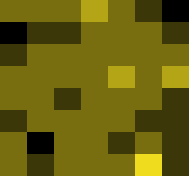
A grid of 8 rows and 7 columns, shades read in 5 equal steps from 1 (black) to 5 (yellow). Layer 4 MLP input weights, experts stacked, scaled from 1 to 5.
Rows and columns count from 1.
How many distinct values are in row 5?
2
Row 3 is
2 3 3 3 3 3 3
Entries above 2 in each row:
5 3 6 7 5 4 4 5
